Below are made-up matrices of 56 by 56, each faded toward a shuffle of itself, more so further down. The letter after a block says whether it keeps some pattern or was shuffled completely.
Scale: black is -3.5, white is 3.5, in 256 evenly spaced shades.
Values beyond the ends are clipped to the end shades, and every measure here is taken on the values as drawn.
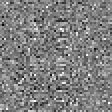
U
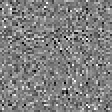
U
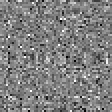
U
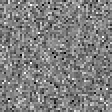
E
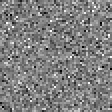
E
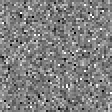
E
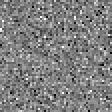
E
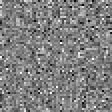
U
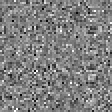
U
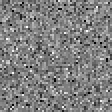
E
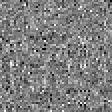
U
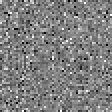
U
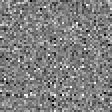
U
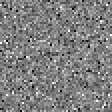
E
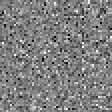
U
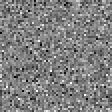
E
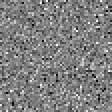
E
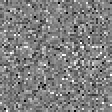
U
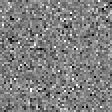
U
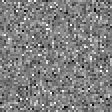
E
